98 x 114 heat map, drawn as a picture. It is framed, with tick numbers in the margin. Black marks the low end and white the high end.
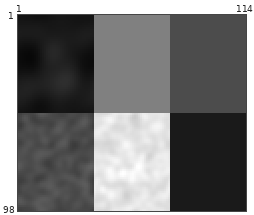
The table splits into 2 rows of 3 panels. Panel 1,1: very low, smooth, faint in contrast. Panel 1,2: middling, flat. Panel 1,3: low, flat. Panel 2,1: low, blotchy, faint in contrast. Panel 2,2: very high, blotchy, faint in contrast. Panel 2,3: very low, flat.
